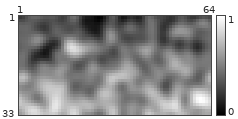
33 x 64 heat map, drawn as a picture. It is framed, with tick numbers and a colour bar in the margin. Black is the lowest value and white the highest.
Overall the values sit about 50% of the way up the scale. There are no regular stripes. No lone cell stands out from its neighbours. Values rise toward the bottom. The field is mottled with small blotches. The top middle is the ninth with the lowest average.
